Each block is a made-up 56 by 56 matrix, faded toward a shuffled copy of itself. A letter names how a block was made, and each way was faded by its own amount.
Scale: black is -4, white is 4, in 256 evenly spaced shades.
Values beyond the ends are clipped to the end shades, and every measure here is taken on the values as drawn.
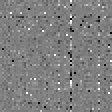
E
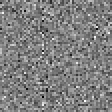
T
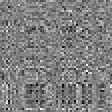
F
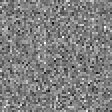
T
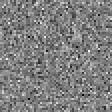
T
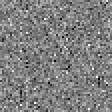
T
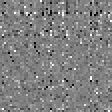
E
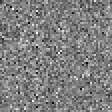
T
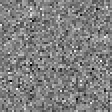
T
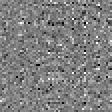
E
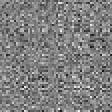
F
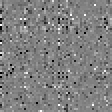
E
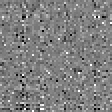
E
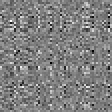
F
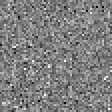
T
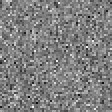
T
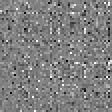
E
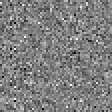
T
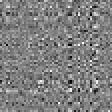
F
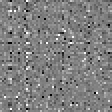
E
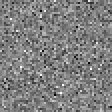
T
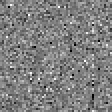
T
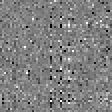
E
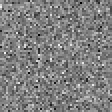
T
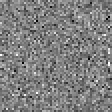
T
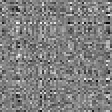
F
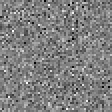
T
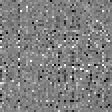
E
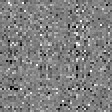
E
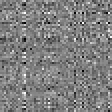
F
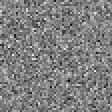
T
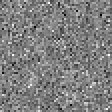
T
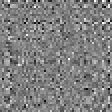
F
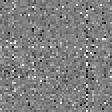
E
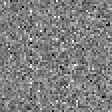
T
